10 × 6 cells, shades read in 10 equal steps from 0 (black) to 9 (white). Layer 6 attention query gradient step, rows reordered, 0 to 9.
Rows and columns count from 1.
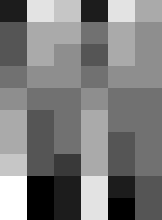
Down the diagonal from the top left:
1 6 5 4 4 4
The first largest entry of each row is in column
2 2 2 2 1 1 1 1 1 1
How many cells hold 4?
13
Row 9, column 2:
0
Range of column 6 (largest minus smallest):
3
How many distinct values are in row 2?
4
